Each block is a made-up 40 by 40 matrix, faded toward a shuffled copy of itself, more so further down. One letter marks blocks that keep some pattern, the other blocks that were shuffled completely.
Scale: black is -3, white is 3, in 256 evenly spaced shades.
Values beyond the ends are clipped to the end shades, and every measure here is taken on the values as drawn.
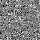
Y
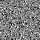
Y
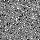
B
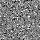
Y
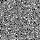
B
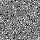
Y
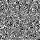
Y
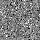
B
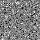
Y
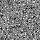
Y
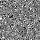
B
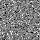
B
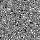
Y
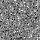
B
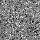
Y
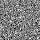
B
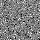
B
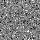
B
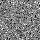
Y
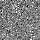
Y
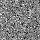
B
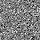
B
